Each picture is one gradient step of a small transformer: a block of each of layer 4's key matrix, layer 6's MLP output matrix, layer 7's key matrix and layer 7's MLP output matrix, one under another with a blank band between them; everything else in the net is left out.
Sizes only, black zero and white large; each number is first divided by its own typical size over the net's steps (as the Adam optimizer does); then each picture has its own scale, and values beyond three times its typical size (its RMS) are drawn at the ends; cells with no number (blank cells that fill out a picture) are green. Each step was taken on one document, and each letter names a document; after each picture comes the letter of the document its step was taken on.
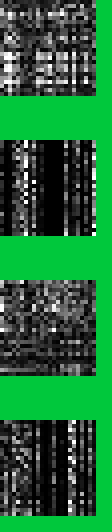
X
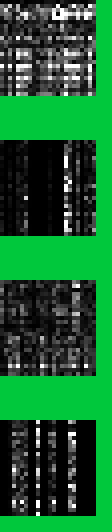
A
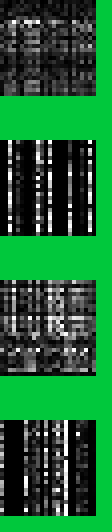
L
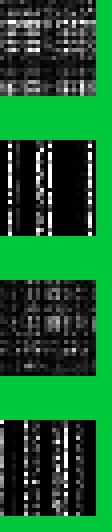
L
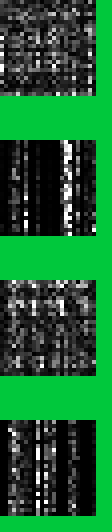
A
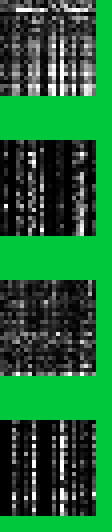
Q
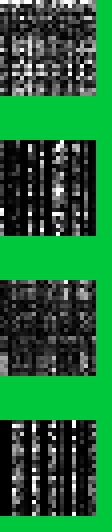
Q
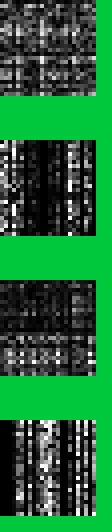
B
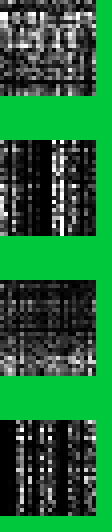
B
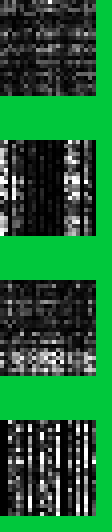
B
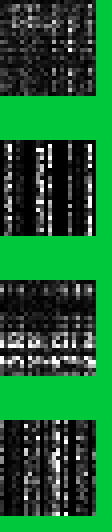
L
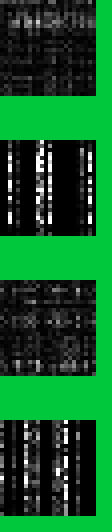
L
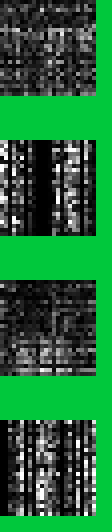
B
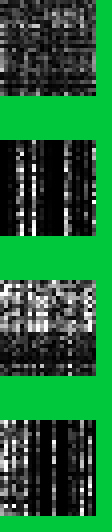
X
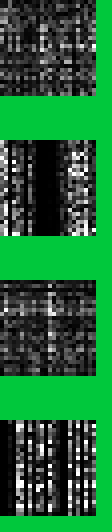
B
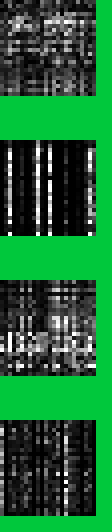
L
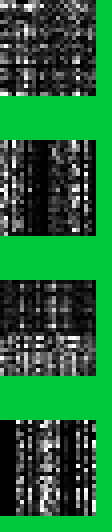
B
